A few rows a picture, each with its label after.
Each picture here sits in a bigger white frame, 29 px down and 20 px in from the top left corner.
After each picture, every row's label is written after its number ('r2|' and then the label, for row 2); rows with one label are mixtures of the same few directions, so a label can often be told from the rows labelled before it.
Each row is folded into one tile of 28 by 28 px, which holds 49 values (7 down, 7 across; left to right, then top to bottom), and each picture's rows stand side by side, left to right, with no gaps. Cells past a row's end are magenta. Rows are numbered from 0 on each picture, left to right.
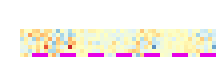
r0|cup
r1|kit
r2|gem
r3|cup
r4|kit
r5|cup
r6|cup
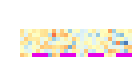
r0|cup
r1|cup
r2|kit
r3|gem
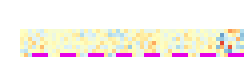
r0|kit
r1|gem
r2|cup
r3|cup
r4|gem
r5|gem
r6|kit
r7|gem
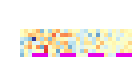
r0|cup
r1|kit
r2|kit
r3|cup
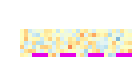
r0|gem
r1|kit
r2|kit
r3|cup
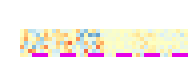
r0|gem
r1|gem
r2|kit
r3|kit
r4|kit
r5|kit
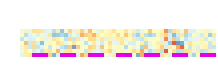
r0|gem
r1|cup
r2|cup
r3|kit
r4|kit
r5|gem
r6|kit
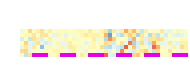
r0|kit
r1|kit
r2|cup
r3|cup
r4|kit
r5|kit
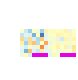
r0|kit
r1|cup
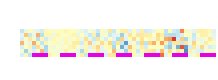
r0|kit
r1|cup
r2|kit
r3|gem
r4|gem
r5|cup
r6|gem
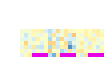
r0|gem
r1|kit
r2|kit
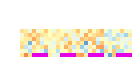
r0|cup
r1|gem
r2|cup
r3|kit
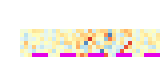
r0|gem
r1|gem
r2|cup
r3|cup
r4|gem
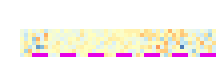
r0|gem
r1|cup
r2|cup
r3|cup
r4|cup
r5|kit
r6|kit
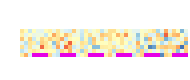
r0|kit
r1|gem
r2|gem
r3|kit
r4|gem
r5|cup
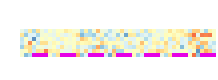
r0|cup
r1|kit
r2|cup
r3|kit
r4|cup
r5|kit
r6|kit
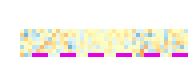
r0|cup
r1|kit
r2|gem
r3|kit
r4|kit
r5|gem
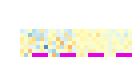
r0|cup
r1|kit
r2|kit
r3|kit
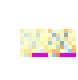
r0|kit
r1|kit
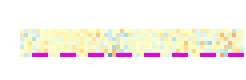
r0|cup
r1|cup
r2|kit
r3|kit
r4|kit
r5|cup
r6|gem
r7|kit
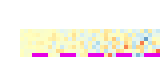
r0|gem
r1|gem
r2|gem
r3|kit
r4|cup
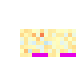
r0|kit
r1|kit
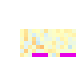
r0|gem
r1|kit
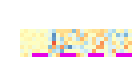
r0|kit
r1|gem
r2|cup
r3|kit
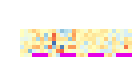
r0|gem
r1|gem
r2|cup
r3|kit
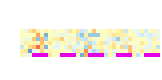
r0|gem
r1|cup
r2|kit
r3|cup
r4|cup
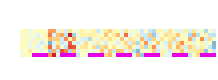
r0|gem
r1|kit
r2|cup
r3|kit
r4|kit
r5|gem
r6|cup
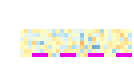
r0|gem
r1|cup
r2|gem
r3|gem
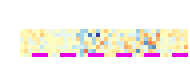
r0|kit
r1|cup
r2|kit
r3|kit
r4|gem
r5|cup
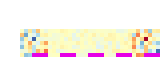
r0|cup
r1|gem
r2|kit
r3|gem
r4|cup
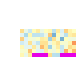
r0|kit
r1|cup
